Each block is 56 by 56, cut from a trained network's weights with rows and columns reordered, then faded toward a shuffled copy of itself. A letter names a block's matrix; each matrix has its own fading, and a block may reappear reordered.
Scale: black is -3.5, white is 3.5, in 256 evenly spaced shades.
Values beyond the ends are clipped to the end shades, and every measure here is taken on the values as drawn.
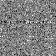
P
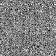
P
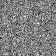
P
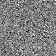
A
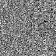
A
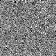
A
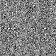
P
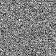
A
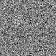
A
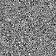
A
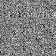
P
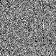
A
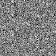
A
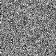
A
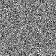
A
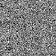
A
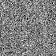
P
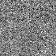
A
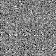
P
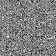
P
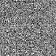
A
